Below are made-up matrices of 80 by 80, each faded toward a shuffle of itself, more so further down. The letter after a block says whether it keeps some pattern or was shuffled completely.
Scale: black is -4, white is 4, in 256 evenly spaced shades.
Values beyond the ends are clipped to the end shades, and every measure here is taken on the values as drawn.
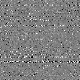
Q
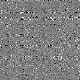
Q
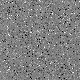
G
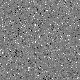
G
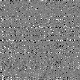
Q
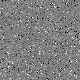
G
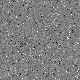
G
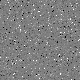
G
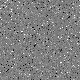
G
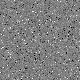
G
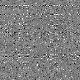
Q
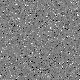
G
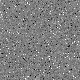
G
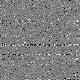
Q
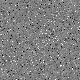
G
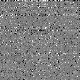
Q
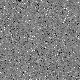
G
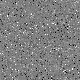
G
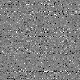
Q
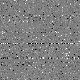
Q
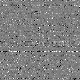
Q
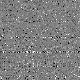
Q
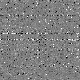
Q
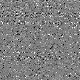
Q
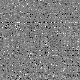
Q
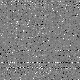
Q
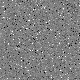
G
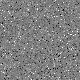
G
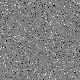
G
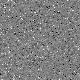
G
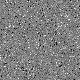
G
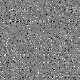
Q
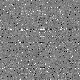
Q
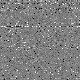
Q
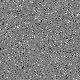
G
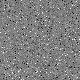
G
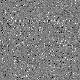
Q
